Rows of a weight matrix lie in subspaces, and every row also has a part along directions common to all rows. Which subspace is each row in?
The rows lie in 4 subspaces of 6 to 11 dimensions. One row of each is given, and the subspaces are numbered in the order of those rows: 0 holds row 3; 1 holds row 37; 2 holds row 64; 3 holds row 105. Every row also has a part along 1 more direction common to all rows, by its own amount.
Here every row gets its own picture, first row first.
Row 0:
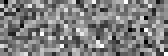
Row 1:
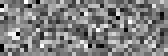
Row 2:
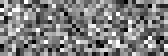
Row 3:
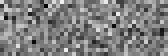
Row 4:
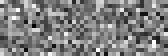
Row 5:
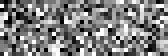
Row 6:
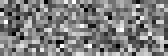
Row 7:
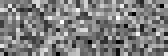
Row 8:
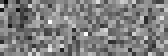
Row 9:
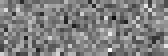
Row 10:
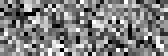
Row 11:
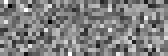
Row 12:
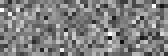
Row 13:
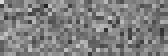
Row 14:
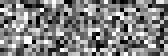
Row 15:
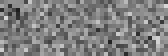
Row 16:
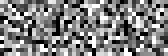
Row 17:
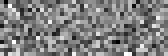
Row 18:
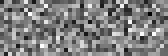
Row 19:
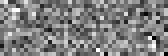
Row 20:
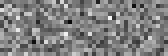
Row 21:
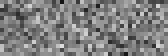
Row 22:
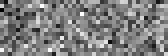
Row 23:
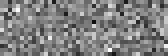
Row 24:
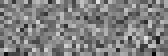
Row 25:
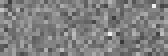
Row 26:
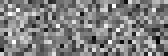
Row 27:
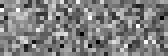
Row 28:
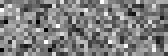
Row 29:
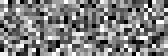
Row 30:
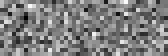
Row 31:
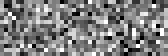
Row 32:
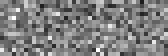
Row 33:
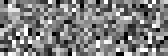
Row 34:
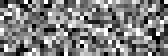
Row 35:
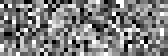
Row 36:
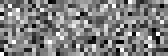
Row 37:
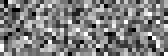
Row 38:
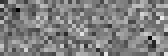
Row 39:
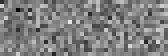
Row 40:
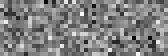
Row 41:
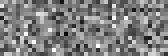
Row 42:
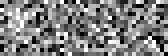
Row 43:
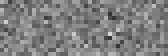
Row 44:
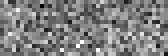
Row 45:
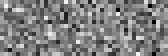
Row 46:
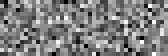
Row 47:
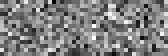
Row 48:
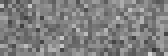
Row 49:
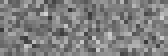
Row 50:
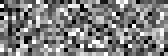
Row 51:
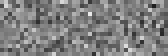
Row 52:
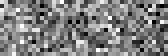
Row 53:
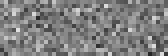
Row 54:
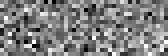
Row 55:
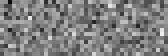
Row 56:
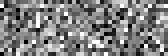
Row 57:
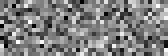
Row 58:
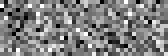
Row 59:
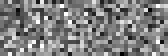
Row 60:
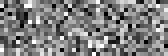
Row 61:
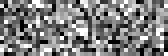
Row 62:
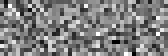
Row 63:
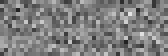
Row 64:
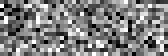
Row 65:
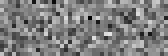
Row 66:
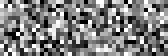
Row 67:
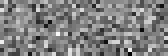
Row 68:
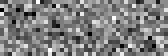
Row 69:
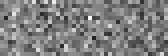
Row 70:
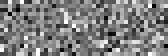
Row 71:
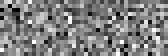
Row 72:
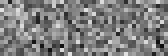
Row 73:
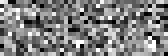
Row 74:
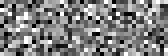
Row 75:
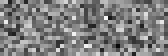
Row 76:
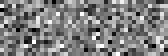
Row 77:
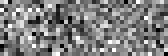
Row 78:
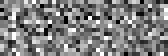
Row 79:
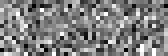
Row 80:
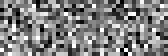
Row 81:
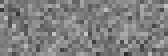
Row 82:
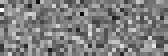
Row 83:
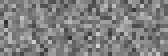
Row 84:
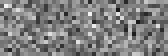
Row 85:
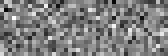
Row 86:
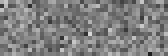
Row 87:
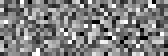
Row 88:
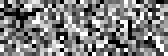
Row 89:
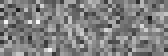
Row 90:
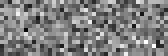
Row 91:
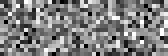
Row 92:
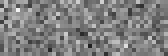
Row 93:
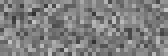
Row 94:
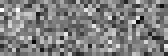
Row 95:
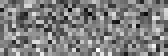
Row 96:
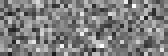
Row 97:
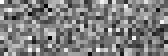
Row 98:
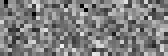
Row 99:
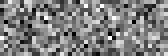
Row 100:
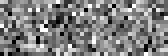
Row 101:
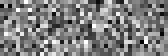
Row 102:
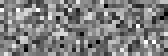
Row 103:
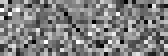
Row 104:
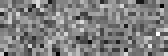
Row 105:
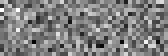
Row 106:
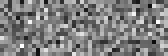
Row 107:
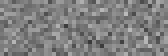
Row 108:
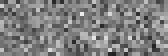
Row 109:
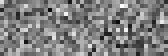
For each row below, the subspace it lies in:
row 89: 3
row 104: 3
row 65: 1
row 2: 2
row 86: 3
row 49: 1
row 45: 2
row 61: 3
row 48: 3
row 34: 3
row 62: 3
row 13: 0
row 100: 3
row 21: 0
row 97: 0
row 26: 3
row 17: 3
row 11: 3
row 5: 3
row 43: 2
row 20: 3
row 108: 2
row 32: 1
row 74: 1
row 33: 3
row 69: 1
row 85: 0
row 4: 1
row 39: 0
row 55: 2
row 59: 0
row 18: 0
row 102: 1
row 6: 2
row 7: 3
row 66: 0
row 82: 0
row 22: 3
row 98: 3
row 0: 3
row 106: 2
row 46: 2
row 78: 1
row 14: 1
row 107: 3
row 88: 0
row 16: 3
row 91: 2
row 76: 1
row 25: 2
